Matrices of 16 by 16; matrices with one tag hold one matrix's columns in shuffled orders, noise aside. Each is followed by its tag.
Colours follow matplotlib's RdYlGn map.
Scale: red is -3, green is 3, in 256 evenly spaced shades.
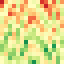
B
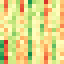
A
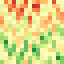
B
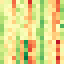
A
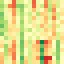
A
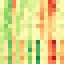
A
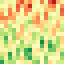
B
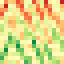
B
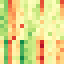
A
